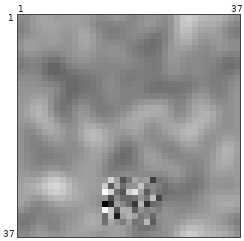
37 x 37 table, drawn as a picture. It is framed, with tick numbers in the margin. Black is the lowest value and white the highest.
Grain: blotchy. Histogram: heavy tails on both sides. Roughest part: bottom middle. Slope: none. Mirror symmetry: none. Odd patch: rougher, in the bottom middle.
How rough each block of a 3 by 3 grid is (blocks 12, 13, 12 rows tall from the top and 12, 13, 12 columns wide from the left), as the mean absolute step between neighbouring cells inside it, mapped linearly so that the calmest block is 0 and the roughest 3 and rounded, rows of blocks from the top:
000 / 000 / 030
